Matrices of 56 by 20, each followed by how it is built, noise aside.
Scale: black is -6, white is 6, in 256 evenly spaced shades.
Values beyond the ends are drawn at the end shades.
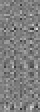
low rank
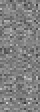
low rank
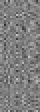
low rank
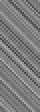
Toeplitz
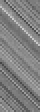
Toeplitz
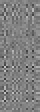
low rank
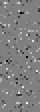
sparse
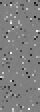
sparse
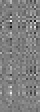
low rank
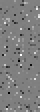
sparse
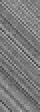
Toeplitz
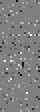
sparse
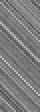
Toeplitz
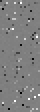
sparse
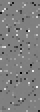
sparse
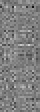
low rank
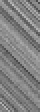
Toeplitz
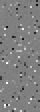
sparse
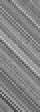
Toeplitz
